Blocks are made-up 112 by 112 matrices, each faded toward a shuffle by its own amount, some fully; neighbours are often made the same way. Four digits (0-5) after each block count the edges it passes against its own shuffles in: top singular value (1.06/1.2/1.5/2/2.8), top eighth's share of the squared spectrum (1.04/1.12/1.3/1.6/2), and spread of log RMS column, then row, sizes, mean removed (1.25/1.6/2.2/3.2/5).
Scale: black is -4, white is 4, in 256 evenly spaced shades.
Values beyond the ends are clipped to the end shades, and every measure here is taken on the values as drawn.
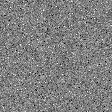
0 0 0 0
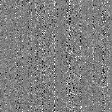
2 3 4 0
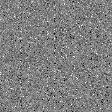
1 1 2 0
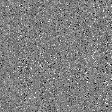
1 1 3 0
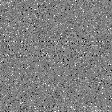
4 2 1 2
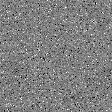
3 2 0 1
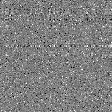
4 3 0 2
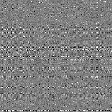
5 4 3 4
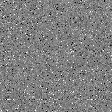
3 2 0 1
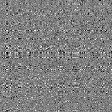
5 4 2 3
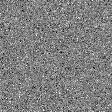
0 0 0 1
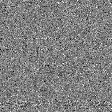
0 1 0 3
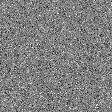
0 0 0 1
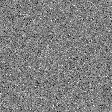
0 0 0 1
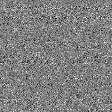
1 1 0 3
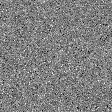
0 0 0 0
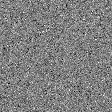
0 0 0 0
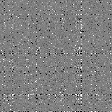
5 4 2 2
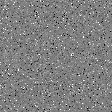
3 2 0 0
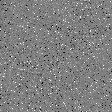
0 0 0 0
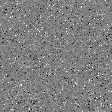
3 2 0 0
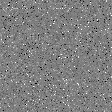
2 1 0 0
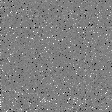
3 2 1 1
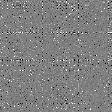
4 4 2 2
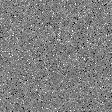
0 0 0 0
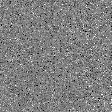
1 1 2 1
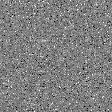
3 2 0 1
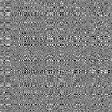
5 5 3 4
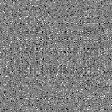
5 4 2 3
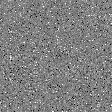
2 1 0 0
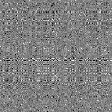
5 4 3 3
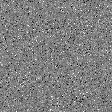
3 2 0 1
